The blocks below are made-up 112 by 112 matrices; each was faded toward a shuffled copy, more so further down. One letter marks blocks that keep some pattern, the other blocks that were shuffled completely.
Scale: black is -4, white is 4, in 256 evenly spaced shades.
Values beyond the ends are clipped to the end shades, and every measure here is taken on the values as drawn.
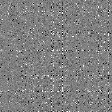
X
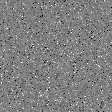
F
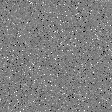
F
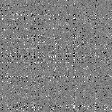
X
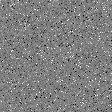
F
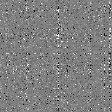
X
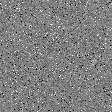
F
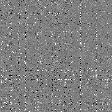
X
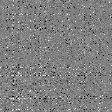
X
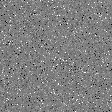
F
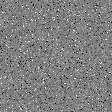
F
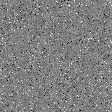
F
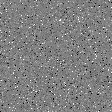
F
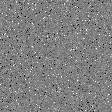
F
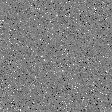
F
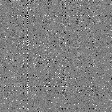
X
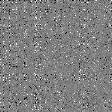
X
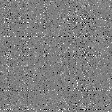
X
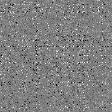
X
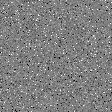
F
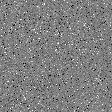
F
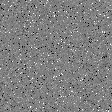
F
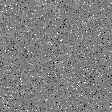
F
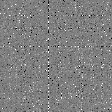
X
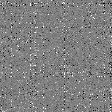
X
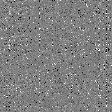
X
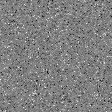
F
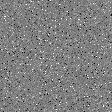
F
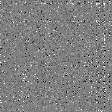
X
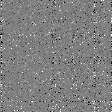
X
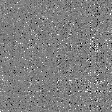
X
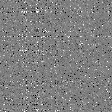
X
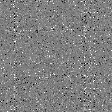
X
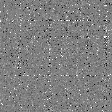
X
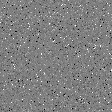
F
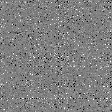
X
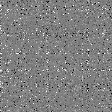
X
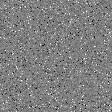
F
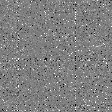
X
